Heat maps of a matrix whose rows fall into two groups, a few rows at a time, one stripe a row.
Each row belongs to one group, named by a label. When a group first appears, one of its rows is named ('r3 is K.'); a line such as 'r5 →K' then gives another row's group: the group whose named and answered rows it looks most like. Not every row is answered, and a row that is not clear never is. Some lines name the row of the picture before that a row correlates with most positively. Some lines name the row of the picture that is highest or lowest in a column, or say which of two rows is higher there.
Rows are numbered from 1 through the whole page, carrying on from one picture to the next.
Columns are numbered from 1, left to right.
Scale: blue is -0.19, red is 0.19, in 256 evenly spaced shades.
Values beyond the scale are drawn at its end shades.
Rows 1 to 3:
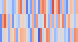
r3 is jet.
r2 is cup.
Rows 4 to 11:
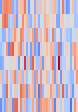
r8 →jet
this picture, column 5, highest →4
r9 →jet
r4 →cup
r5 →cup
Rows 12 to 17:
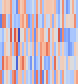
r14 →jet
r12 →cup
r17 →jet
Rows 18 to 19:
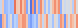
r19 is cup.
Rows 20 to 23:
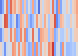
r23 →jet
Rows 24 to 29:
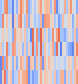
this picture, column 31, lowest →27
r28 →cup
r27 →jet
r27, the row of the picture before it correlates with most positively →23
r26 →jet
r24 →cup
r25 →cup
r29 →cup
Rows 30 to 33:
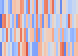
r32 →jet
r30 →jet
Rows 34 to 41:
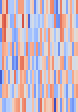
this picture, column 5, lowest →39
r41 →jet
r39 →jet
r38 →cup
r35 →cup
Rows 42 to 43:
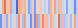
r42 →cup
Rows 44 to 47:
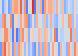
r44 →jet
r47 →cup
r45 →cup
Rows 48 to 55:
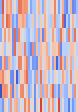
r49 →cup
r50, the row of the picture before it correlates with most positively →47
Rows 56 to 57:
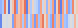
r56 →jet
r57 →jet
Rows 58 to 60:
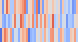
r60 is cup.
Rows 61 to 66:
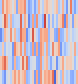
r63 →jet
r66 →jet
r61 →cup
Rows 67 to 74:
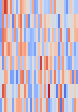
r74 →jet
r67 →cup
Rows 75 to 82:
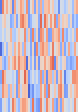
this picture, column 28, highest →76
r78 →jet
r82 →jet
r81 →cup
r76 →cup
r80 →cup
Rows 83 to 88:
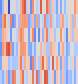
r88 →jet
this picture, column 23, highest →88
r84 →cup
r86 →cup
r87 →jet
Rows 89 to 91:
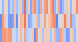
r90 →cup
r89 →jet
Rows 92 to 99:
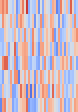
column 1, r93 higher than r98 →Yes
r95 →jet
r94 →jet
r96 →cup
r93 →cup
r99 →cup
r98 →jet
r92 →cup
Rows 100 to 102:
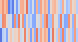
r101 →cup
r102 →jet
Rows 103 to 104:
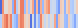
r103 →cup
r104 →cup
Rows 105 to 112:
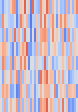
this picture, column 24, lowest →109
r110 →jet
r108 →cup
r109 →cup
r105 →jet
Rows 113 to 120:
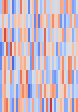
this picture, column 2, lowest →116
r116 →jet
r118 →cup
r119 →cup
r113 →cup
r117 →cup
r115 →cup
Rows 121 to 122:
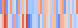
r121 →cup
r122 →cup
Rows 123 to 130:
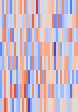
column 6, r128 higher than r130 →No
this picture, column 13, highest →129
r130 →cup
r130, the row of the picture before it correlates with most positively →122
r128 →cup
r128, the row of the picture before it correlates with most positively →122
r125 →cup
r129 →jet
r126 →jet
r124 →jet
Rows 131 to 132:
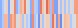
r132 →jet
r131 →jet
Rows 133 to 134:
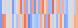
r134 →cup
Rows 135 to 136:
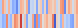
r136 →jet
